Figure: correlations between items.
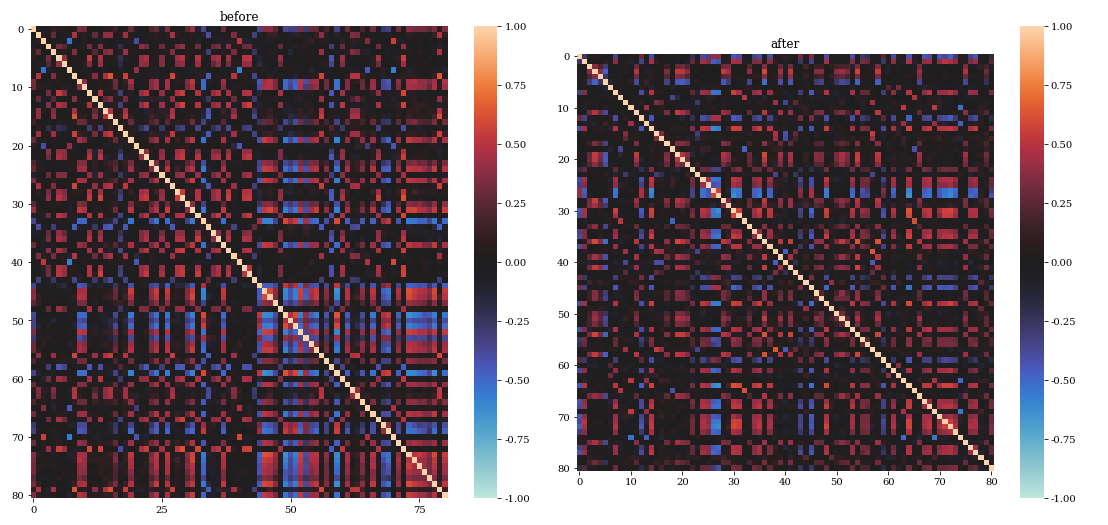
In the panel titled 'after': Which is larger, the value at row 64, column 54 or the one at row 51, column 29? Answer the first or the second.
the second
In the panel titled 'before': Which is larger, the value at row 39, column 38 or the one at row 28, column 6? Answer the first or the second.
the second
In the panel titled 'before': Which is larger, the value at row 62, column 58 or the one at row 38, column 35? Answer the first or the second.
the second
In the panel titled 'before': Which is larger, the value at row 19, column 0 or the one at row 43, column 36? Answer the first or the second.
the first
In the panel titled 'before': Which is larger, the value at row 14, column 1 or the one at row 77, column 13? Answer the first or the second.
the first
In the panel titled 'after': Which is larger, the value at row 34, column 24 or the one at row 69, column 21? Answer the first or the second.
the first
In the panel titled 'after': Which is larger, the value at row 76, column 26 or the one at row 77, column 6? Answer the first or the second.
the second
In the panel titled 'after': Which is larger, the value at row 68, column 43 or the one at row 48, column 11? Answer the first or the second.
the second
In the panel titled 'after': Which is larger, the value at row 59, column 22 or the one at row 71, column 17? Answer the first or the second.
the second
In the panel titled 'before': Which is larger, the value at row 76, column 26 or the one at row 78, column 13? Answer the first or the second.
the first
